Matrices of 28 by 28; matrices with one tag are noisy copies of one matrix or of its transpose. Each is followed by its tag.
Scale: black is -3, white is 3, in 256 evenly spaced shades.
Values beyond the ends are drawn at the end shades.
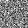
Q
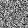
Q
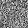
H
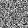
Q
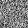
H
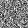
Q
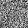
H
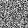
Q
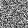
Q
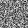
Q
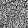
H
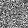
H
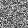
Q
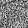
H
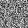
Q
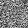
H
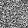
H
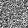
H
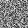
Q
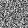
Q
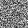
Q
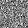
H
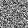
Q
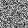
Q
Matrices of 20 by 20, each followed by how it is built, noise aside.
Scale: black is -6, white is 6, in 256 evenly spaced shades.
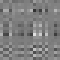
low rank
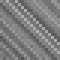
Toeplitz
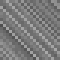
Toeplitz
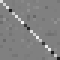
diagonal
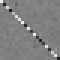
diagonal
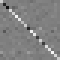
diagonal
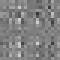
low rank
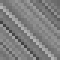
Toeplitz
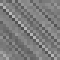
Toeplitz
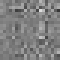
low rank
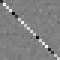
diagonal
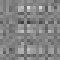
low rank
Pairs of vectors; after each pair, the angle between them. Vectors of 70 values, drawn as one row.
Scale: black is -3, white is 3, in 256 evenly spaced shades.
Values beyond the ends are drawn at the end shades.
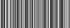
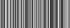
nearly parallel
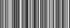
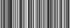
nearly opposite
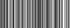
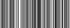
partly aligned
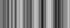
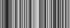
partly aligned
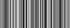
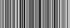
orthogonal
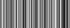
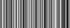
nearly parallel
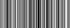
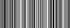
orthogonal
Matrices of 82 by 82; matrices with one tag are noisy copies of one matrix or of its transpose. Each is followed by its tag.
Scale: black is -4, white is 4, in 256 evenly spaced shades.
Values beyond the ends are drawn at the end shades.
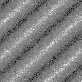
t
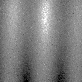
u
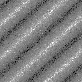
t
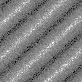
t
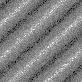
t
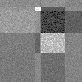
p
